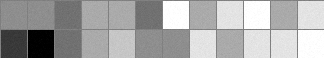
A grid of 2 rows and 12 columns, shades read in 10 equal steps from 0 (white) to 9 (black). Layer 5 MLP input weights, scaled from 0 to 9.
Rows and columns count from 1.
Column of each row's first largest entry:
3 2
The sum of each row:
32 40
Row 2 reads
7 9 5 3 2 4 4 1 3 1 1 0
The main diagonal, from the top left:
4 9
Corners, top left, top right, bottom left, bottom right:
4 1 7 0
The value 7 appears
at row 2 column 1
